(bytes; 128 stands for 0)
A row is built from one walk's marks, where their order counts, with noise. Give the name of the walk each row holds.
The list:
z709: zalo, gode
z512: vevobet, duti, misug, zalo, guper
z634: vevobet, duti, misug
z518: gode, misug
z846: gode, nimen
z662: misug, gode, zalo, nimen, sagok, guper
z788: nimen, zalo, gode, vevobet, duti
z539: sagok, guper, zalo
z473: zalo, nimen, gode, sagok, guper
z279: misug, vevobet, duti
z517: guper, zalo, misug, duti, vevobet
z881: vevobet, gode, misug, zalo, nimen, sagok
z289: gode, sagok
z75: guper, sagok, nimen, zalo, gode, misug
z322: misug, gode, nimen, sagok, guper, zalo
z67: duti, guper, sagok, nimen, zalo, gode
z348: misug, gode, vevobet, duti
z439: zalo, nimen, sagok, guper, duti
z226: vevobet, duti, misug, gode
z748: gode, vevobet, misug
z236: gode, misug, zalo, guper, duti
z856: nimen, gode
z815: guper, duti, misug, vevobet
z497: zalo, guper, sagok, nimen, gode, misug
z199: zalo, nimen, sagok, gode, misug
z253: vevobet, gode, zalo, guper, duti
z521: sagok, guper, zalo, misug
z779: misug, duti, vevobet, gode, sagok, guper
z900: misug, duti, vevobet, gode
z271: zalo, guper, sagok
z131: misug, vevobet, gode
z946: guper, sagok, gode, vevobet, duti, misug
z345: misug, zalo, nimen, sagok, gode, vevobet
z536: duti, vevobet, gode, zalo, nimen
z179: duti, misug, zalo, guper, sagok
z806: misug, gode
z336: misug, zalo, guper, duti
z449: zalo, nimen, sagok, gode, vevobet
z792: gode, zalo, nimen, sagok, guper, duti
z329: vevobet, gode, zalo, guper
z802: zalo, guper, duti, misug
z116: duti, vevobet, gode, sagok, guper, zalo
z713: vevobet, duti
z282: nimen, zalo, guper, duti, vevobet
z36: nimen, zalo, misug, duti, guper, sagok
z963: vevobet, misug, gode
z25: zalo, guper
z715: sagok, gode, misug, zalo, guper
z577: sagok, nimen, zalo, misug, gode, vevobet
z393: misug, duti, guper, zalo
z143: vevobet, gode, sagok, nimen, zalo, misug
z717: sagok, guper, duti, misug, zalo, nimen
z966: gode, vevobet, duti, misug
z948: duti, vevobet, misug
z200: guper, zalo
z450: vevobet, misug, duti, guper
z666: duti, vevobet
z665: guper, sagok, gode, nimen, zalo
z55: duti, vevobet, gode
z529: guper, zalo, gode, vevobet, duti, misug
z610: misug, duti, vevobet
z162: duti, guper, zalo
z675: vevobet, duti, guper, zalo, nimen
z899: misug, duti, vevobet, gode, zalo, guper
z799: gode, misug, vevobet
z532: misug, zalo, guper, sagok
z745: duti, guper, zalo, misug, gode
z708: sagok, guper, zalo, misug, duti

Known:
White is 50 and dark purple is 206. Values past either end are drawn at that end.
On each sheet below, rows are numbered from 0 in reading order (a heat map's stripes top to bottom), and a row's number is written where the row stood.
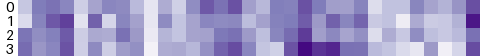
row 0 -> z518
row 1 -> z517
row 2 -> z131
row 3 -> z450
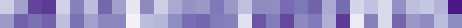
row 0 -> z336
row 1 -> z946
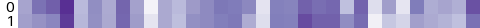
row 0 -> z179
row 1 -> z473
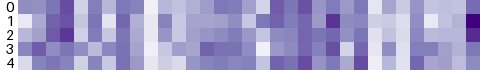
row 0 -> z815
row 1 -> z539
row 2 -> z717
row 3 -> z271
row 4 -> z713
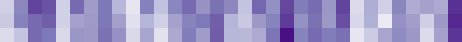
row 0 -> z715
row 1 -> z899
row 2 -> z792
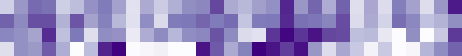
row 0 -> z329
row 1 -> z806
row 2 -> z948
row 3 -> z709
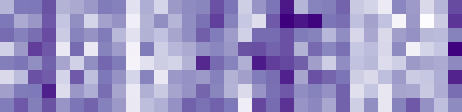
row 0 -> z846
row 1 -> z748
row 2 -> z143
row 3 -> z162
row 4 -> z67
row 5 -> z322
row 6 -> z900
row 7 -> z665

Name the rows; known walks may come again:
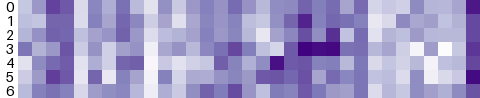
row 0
z236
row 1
z439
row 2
z25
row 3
z748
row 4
z529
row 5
z162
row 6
z518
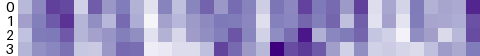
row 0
z715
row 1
z179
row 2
z846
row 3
z788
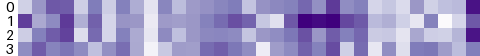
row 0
z708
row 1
z963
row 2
z517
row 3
z271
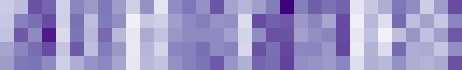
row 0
z662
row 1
z634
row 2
z666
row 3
z226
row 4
z799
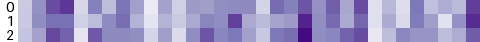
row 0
z512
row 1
z329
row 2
z199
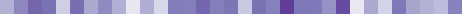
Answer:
z348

